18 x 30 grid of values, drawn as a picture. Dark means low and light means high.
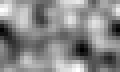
Lone odd cells: none. Histogram: bell-shaped. Odd rows or columns: none.
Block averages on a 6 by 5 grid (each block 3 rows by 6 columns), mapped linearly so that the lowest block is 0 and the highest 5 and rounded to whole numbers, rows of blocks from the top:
5 2 4 4 4
4 2 4 4 3
1 3 3 3 2
0 2 2 1 4
2 3 3 0 1
3 4 5 4 1
